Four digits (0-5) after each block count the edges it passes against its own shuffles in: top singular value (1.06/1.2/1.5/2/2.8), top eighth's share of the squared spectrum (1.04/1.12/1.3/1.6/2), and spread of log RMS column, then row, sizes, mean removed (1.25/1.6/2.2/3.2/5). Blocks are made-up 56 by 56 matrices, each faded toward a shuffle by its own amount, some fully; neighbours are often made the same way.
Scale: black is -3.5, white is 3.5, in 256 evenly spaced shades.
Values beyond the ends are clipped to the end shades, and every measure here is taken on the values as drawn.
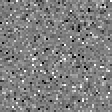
0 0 0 0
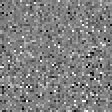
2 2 1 2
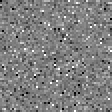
0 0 0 0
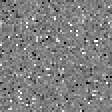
0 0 0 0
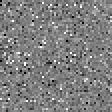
1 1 1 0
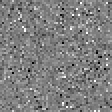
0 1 1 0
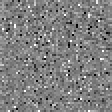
0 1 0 0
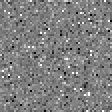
0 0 0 0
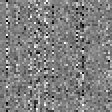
2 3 4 0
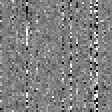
3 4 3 0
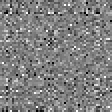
4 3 1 2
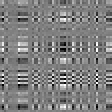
5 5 5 5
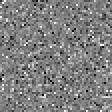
2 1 0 0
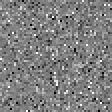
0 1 0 0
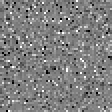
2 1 0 0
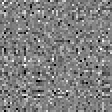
4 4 2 2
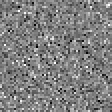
0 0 0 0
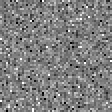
0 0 0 0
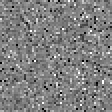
0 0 1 0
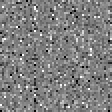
1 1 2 0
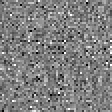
3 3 1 2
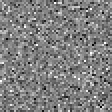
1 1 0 0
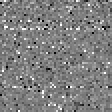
1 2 0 2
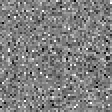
3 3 1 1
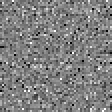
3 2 1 1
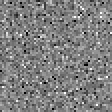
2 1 0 0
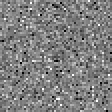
2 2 0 0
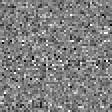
1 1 0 2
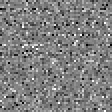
1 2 0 2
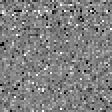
2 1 0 1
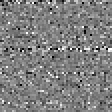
2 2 0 3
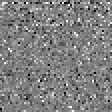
2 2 0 2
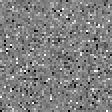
0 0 1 0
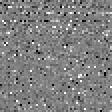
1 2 0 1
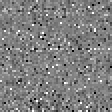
1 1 0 1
